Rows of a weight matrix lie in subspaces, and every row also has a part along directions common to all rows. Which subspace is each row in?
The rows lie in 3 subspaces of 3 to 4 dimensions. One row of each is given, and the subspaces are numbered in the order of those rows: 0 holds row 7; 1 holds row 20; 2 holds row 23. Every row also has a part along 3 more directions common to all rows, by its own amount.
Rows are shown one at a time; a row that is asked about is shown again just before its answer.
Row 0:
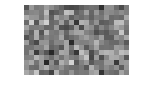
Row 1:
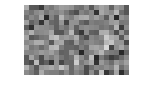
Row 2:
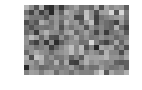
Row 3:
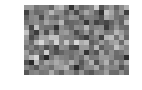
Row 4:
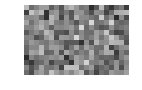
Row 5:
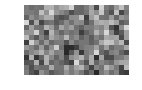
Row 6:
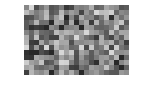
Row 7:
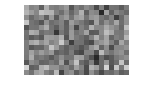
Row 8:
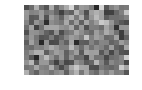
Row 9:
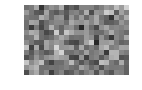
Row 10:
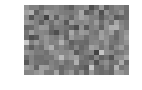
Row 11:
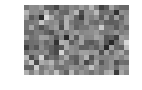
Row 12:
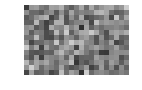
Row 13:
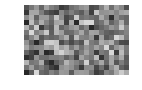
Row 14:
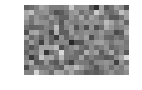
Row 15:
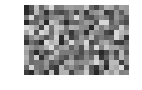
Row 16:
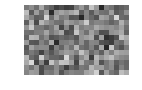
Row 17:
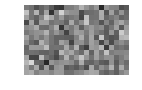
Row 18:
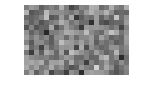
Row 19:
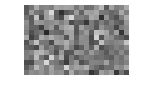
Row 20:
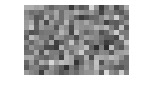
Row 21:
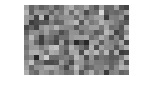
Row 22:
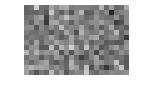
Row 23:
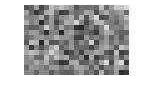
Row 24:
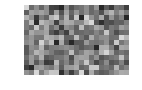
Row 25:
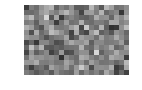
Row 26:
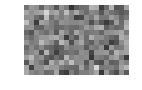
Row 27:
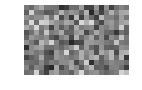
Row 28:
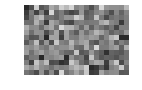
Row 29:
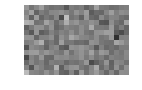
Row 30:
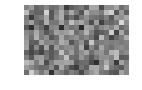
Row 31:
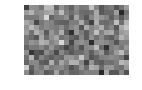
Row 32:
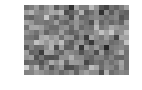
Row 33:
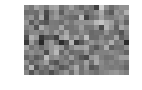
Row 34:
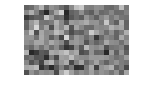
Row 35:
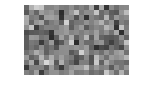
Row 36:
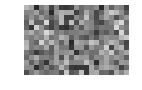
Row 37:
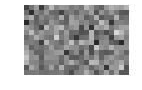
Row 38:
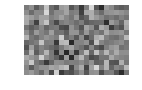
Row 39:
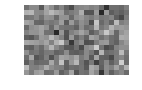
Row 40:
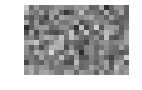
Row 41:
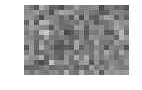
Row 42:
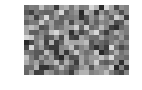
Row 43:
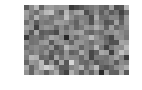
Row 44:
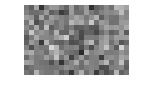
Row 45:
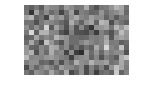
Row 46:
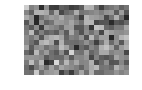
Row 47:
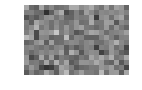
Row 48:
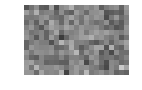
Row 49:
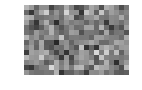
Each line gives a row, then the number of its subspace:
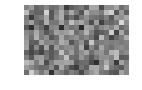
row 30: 2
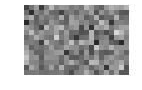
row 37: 2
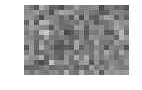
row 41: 2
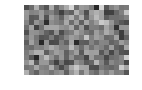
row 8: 1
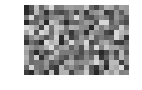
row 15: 2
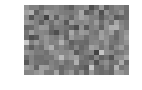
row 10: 0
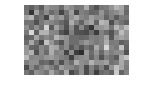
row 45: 2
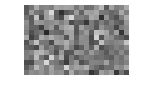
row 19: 1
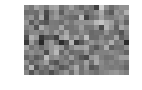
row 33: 1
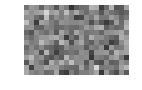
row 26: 0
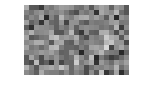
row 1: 1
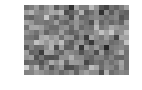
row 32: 0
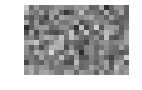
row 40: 0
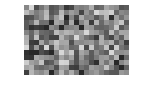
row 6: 2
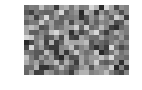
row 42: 0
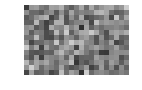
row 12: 2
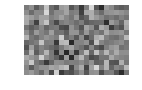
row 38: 0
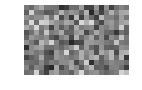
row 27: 2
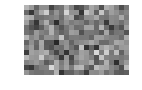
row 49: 0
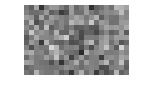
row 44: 2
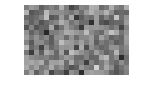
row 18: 2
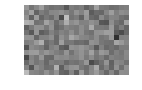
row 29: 2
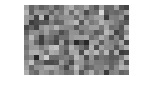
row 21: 1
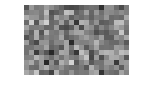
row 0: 0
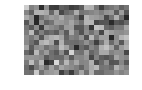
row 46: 2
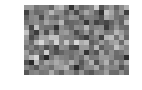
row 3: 1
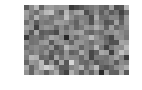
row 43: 0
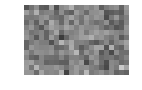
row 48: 1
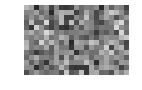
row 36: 1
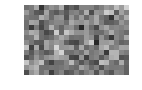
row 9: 2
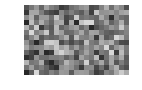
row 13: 2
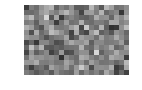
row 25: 0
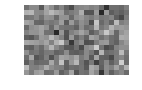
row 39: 0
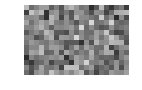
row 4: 2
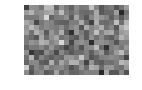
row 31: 0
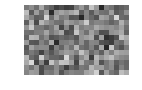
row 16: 1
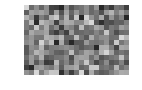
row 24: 2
